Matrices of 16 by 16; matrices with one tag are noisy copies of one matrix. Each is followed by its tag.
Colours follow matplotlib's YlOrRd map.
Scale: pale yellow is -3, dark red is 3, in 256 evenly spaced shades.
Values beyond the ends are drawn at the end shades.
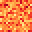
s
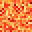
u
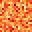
u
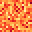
u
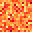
u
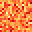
u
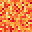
u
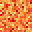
u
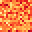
s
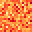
u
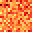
s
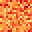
s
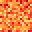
s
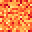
s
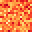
s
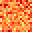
s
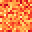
s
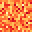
u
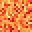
u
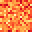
s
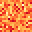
u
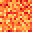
s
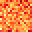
s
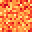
s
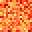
s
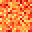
s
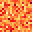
u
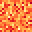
u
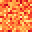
s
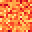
s
